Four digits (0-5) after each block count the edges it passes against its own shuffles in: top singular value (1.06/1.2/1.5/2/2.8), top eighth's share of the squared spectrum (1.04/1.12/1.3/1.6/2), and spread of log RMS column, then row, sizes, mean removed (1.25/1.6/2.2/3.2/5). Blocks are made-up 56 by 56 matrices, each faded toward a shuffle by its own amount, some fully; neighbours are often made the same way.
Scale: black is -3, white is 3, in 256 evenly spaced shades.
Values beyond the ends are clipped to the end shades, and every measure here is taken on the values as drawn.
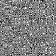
4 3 2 1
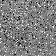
2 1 0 0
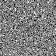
0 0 0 0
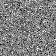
0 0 0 0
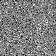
0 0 0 0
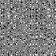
4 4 2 2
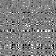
4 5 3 3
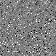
1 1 0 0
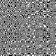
4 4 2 3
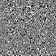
3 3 1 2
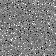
0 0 0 0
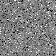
0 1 0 0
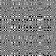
5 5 3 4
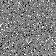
1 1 0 0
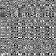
4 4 2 3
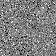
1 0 0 0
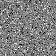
1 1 0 0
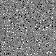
2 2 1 0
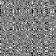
4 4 3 3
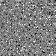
2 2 1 0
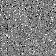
2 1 0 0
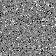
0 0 0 1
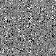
1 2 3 2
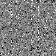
1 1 2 0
